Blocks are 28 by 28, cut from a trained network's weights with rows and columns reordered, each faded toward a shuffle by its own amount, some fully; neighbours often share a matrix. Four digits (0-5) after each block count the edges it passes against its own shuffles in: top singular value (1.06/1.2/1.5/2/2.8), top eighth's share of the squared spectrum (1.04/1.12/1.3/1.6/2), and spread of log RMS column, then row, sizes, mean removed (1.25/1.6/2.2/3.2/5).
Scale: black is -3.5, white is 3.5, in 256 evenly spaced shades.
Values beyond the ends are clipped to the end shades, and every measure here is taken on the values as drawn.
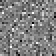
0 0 0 0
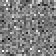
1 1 0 0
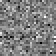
1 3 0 1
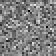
1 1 0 0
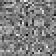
3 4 1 0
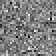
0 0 0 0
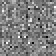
2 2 0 1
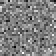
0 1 0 0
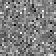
0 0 0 0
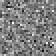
0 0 0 0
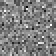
0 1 0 0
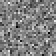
0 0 0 0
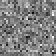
2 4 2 1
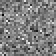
0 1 0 0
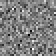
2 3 1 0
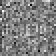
3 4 0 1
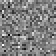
2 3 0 1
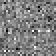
2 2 0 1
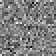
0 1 0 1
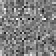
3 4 1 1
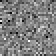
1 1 0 0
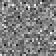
1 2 0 0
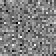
2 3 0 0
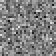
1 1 0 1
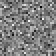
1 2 0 0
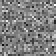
2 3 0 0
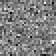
0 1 0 0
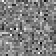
2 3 0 1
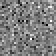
1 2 0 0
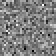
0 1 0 0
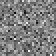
2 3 1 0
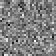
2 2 1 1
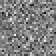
2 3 1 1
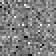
1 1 0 0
